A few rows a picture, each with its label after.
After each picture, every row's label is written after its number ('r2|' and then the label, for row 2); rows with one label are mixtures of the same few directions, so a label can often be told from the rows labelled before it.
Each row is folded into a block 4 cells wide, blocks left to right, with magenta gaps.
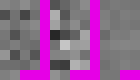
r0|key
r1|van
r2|van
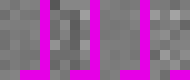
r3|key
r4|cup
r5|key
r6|key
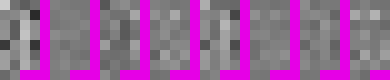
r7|cup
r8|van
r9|cup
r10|key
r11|cup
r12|key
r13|cup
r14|key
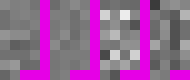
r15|van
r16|cup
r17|key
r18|cup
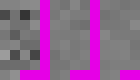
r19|key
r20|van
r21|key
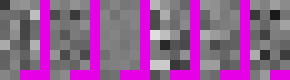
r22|cup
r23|key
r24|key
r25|van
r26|van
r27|key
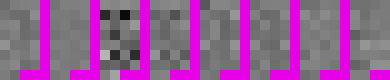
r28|cup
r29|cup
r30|key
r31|key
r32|cup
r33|cup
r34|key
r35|van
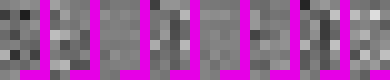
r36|key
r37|van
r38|key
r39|cup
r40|key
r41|van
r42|cup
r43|key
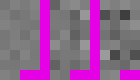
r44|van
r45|cup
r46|key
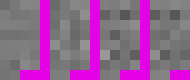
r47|van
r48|cup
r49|key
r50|key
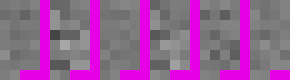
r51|key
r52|van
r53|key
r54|van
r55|key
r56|van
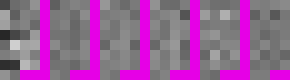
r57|van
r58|cup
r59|cup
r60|cup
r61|key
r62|key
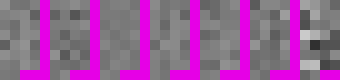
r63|cup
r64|key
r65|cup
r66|cup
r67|van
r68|cup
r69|van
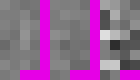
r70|cup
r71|van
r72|van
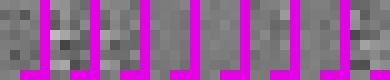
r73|key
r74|van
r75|van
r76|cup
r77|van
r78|cup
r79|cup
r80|van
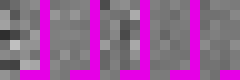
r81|van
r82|key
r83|cup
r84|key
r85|cup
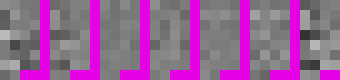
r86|van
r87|van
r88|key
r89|cup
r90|key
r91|key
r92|van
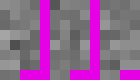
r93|van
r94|cup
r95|van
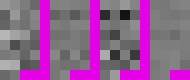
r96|van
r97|key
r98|key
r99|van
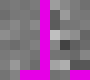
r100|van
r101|van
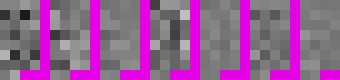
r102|key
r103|van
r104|van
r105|cup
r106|cup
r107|key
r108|van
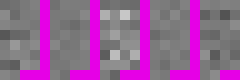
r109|van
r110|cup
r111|key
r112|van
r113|key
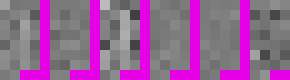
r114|cup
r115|van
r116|cup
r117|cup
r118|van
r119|key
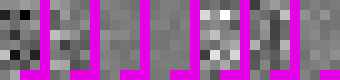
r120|key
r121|van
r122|van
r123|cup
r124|key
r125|cup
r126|key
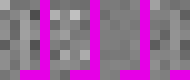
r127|cup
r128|key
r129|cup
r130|cup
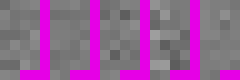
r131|van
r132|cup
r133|key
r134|van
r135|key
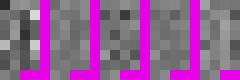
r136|cup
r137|cup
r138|key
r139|key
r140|cup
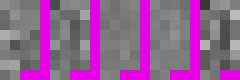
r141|van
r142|cup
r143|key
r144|cup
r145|cup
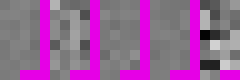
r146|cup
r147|cup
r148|key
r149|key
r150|van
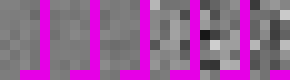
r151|cup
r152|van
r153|van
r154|cup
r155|van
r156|cup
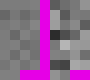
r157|key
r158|van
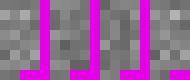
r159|key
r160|van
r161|cup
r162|key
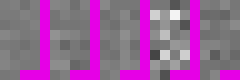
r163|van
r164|van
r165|cup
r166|key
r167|key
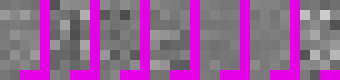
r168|key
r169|cup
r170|key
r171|van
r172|van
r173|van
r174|key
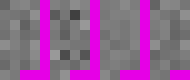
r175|cup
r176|key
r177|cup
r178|cup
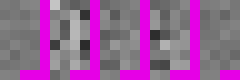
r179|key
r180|cup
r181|van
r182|van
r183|key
